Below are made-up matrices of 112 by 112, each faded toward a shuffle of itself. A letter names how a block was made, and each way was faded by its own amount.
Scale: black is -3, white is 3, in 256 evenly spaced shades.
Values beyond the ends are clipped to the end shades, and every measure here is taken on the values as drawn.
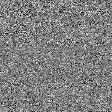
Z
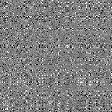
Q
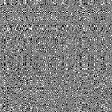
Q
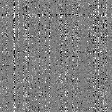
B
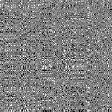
Q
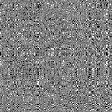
Q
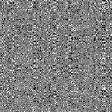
Q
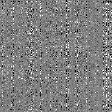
B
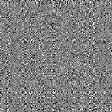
Q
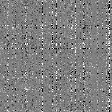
B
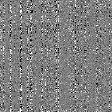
B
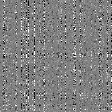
B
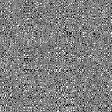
Q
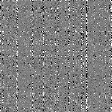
B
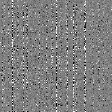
B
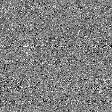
Z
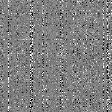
B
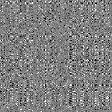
Q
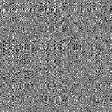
Q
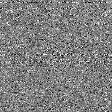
Z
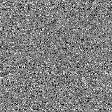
Z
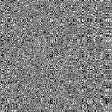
Q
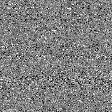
Z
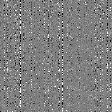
B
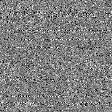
Z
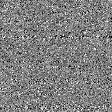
Z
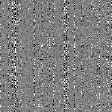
B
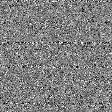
Z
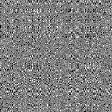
Q
